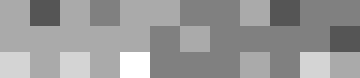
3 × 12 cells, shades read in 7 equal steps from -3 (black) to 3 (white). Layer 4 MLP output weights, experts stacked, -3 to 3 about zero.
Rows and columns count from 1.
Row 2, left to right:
1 1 1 1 1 0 1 0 0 0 0 -1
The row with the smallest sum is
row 1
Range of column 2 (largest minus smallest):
2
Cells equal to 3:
1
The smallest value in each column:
1 -1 1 0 1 0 0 0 0 -1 0 -1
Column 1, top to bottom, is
1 1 2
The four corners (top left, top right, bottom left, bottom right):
1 0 2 1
